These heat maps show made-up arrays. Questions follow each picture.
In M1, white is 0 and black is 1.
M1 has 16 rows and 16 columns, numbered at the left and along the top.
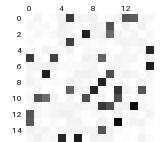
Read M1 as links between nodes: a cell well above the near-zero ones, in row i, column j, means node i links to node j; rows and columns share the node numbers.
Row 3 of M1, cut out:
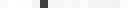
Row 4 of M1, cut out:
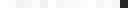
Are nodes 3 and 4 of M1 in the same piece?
no
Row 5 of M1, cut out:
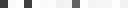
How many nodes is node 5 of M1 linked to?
3
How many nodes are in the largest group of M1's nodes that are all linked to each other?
3
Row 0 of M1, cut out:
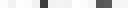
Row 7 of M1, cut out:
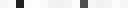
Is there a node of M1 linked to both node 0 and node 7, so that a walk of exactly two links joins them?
no
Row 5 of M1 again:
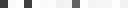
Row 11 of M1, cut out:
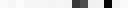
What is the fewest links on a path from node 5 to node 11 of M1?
2
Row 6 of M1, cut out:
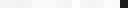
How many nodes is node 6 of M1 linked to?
1
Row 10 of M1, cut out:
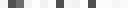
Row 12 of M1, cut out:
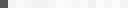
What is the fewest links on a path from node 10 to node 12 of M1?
4
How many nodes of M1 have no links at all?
0
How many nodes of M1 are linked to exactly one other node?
7
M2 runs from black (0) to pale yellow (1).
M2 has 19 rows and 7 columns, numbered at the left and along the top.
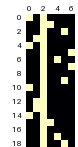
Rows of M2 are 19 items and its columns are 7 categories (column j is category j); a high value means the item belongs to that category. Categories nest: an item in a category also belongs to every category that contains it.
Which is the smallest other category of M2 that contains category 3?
2
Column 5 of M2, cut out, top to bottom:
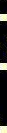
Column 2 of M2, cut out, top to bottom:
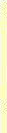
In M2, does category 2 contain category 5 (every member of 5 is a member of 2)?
yes
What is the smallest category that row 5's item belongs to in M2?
6
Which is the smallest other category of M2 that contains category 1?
2
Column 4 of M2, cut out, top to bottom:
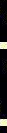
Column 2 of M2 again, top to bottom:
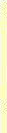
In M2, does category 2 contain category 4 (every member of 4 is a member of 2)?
yes
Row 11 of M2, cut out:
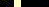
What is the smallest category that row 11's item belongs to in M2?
2
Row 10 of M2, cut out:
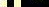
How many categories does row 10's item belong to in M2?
2
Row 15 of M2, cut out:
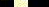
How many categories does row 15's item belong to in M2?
2
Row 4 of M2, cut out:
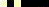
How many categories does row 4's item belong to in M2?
2
